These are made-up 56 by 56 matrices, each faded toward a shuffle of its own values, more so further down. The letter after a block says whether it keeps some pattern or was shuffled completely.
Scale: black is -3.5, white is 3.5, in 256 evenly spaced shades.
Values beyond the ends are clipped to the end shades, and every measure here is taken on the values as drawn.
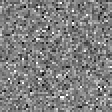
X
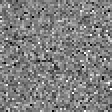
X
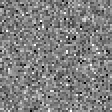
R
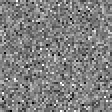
X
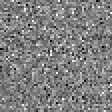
R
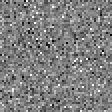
X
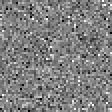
R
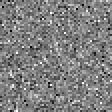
X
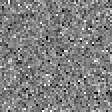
X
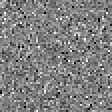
X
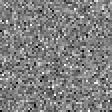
R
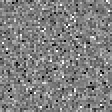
X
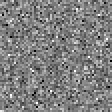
R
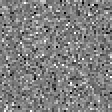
R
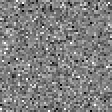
R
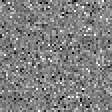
X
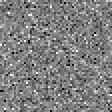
X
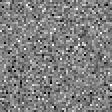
X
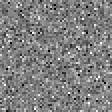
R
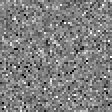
X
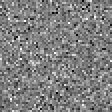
X
